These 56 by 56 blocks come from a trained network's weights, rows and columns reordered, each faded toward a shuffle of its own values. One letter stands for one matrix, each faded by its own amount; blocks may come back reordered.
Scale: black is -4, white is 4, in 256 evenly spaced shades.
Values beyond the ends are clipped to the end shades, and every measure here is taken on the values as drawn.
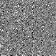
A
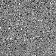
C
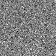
C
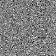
A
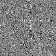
A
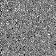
A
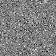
C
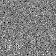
C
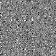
A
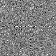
A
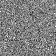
C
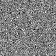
C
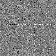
A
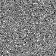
C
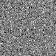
A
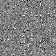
A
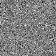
A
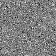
C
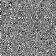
A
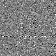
A
